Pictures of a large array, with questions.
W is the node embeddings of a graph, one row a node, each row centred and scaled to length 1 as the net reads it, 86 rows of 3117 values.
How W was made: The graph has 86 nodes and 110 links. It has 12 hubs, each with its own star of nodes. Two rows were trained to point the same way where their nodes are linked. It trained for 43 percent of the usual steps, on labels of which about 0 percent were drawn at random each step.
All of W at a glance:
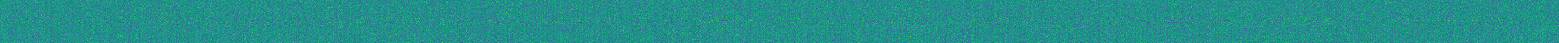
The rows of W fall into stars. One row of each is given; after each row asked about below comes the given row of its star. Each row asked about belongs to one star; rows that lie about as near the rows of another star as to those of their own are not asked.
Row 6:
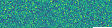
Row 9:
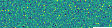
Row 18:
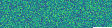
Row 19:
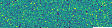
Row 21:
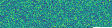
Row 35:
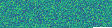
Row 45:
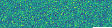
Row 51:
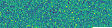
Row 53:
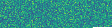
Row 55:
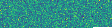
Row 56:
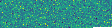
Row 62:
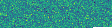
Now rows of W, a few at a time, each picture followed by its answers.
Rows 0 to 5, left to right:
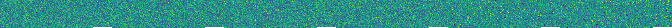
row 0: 56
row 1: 6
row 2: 55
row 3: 56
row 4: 55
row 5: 53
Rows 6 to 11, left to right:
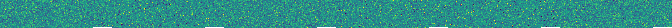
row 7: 56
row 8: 35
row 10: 19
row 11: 53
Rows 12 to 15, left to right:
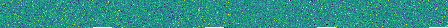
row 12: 53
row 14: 62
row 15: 6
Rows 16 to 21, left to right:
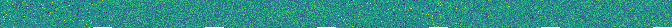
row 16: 9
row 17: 45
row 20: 56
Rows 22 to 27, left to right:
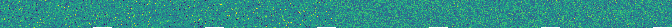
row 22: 18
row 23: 35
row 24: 51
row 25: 6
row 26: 56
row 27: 18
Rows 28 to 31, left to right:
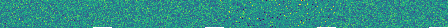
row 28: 19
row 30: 45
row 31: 55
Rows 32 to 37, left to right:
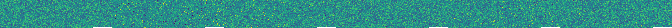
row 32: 56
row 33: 51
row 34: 9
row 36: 19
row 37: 35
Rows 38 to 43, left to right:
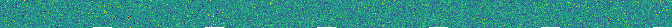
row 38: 9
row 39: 45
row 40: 35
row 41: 53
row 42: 55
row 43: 53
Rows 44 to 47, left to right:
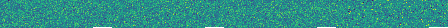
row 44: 21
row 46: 18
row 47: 6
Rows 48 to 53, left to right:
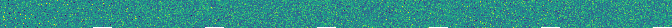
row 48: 9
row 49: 18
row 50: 19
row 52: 53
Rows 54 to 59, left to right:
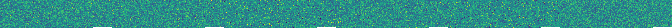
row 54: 21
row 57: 9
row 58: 53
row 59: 51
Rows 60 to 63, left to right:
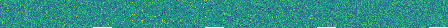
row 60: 45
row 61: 51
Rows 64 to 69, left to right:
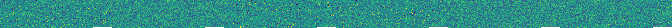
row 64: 6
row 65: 9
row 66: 19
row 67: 55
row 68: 55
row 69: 35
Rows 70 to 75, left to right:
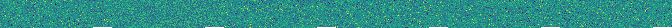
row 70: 51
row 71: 35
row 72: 56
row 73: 56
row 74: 62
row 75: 55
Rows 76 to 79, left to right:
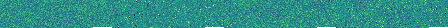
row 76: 19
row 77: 35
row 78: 35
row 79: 6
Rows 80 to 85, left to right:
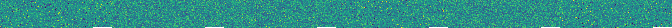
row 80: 6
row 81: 55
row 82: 51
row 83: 53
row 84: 62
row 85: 45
